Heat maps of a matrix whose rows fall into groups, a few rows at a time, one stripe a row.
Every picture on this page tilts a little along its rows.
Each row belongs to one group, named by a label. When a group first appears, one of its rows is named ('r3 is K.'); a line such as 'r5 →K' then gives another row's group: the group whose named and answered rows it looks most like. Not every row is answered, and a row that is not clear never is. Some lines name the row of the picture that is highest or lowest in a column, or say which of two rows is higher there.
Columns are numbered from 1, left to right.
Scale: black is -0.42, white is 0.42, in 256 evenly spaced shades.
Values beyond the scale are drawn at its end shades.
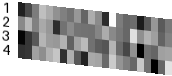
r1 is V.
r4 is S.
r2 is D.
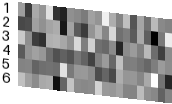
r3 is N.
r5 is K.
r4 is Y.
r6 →D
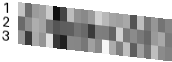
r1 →D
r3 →D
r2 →Y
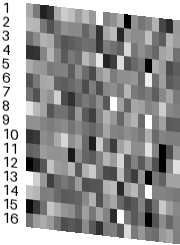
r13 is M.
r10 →S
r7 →D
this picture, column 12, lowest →4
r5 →M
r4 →V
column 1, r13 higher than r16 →Yes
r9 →M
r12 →V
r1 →N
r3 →Y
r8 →M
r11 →S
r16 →Y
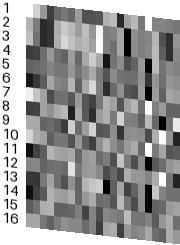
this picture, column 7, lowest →8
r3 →N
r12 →K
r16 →M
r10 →M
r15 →Y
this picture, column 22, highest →8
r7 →M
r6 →V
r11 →V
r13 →V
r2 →N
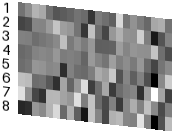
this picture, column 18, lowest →6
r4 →S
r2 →S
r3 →K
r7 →N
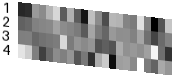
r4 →M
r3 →K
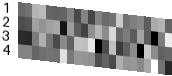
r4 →K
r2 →S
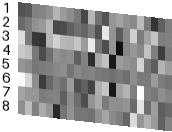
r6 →M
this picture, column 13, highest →2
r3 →N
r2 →D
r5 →K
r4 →M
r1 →S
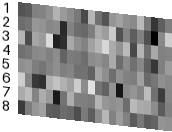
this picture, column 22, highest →2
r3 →D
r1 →S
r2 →S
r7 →D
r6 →N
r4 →S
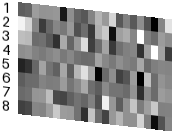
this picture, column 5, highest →7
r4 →M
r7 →D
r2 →M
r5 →V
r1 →S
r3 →K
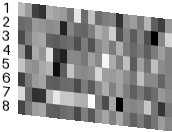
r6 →Y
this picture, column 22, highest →2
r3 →Y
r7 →N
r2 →S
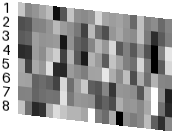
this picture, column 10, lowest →4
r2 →S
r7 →K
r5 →D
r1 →D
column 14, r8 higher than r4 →No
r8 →N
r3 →S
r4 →S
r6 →K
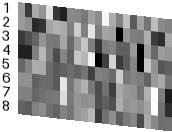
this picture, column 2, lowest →4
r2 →N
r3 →V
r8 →V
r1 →D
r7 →K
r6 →K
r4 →V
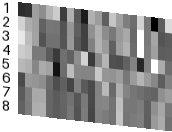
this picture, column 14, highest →1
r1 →S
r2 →M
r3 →M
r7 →Y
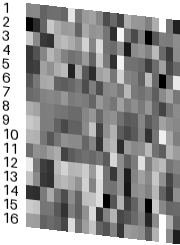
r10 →M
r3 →N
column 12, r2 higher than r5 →No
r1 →K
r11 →D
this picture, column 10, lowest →5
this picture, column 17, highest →11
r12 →N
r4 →V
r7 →S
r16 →K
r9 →K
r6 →Y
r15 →K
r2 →V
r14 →V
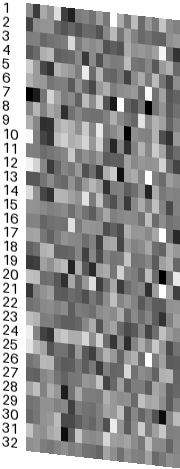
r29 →S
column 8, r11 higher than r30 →Yes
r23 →K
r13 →V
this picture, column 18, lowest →7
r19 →S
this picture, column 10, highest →20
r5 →N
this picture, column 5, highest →1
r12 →M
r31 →D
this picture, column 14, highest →7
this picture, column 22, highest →19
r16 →K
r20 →K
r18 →Y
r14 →N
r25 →M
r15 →M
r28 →D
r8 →D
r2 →Y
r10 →N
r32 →M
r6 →M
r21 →Y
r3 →K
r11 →K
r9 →N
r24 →N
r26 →Y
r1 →D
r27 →V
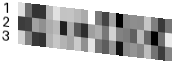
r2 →S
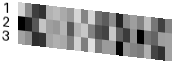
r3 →N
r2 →V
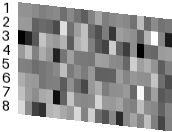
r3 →V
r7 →D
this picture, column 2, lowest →3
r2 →K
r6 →M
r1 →M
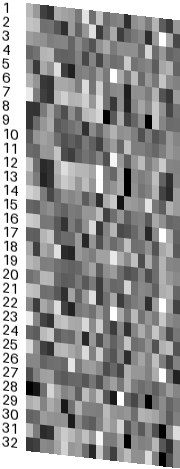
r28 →V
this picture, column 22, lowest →26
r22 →D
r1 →N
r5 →D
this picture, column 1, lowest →28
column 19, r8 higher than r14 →Yes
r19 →K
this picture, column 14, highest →28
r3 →M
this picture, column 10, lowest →32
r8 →V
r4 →Y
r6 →N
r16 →K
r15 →V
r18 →D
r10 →Y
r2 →K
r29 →D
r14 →M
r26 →K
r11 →D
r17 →Y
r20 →Y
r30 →S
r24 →Y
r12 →N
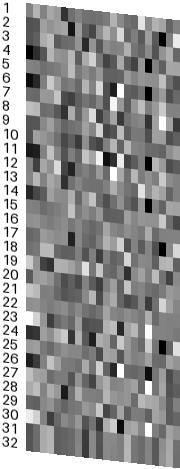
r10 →Y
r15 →K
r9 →V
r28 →D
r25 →M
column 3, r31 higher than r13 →Yes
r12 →D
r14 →V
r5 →K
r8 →K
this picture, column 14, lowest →30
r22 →M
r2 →S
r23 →M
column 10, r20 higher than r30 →No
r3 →Y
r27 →M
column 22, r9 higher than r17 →No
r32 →Y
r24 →S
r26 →V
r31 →Y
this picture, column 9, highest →19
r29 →V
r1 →D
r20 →Y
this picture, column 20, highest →8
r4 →V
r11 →V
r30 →M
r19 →N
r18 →Y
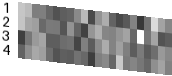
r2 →M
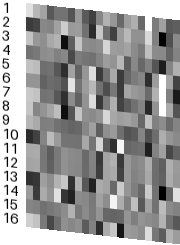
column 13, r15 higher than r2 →Yes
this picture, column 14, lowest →16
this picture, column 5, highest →14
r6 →K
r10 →V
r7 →K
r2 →S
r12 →M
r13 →S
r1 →M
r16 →M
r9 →K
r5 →K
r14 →D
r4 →S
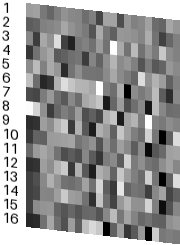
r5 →D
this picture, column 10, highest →16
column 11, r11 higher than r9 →No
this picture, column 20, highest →3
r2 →S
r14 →S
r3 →D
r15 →Y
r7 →V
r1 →M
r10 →V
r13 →V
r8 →M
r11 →Y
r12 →S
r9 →S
